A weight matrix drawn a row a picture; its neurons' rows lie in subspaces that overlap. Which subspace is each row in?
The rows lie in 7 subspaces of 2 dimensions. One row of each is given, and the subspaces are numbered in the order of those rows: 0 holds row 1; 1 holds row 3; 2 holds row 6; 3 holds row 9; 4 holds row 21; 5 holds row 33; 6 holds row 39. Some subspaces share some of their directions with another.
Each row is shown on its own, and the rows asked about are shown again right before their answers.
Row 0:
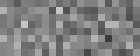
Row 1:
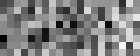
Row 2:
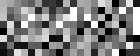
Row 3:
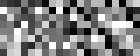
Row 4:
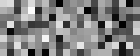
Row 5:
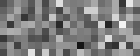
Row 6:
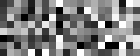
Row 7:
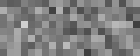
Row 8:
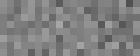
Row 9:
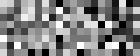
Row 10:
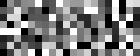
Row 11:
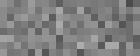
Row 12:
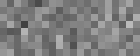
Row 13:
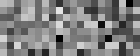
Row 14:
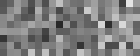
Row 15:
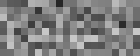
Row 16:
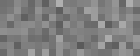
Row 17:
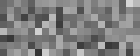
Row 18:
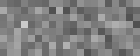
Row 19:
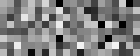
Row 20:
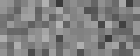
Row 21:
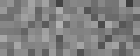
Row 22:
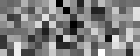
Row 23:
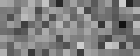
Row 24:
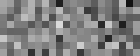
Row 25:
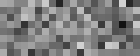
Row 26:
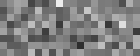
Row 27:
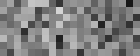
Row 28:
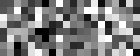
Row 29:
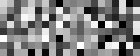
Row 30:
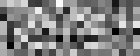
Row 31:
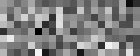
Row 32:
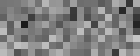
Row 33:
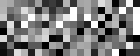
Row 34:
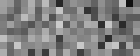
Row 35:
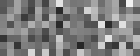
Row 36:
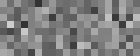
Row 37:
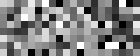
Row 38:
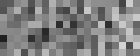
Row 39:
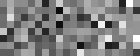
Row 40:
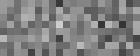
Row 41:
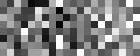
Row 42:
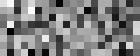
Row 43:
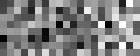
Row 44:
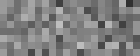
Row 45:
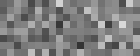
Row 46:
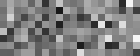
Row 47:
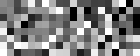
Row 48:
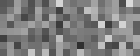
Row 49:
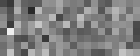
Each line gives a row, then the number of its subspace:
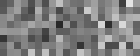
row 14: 0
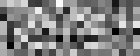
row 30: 3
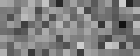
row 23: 1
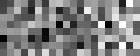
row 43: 0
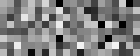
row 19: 0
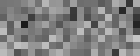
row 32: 5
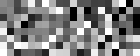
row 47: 5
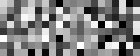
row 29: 5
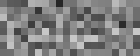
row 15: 3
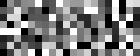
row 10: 4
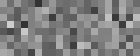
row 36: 4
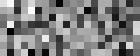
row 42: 6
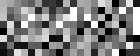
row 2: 5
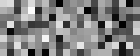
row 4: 6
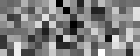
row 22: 0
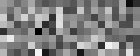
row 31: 2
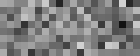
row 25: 1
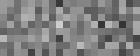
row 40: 5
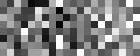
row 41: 4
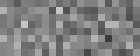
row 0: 1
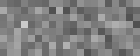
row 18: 1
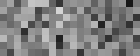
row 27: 4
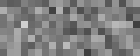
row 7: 1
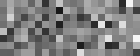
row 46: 6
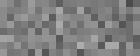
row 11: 2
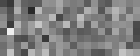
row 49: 6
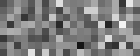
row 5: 4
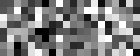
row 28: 2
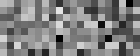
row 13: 3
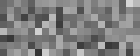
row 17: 2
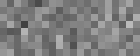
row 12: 4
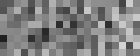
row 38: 0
